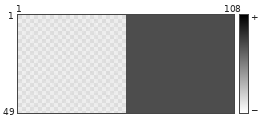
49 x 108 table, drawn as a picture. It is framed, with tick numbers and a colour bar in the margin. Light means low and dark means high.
The table splits into one row of 2 panels. Panel 1,1: very low, checkered, faint in contrast. Panel 1,2: high, flat.
